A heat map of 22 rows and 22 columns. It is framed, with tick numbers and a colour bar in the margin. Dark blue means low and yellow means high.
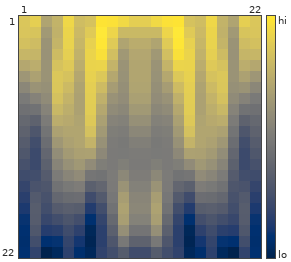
Lone odd cells: none. Grain: streaks running down. Calmest part: centre. Slope: up to the top. Mirror symmetry: left to right.
